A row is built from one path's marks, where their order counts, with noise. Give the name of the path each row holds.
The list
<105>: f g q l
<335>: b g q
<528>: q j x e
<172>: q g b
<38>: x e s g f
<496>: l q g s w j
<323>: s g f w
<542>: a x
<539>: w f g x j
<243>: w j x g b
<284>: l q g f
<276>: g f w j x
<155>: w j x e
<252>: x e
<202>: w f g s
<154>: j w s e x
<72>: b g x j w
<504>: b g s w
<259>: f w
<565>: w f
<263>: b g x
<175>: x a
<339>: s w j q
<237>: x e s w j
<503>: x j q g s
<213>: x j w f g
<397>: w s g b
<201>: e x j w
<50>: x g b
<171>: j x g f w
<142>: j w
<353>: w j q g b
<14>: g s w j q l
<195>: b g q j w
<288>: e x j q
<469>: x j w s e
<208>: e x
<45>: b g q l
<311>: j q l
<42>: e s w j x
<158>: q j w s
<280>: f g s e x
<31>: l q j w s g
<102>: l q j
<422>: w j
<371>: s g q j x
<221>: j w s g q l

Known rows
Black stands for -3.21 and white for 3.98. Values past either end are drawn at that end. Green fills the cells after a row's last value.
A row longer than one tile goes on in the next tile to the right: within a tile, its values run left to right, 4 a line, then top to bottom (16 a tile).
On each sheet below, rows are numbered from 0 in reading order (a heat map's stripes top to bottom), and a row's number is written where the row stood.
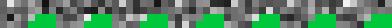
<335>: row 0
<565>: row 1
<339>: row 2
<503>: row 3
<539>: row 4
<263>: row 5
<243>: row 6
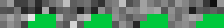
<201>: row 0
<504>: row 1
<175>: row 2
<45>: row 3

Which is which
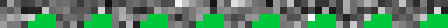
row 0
<237>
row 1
<154>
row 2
<469>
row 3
<172>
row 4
<397>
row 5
<171>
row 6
<38>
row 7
<276>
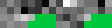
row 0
<14>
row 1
<353>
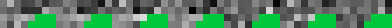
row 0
<158>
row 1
<311>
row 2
<496>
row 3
<221>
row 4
<280>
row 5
<288>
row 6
<208>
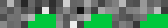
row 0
<42>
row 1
<31>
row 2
<542>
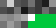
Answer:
<195>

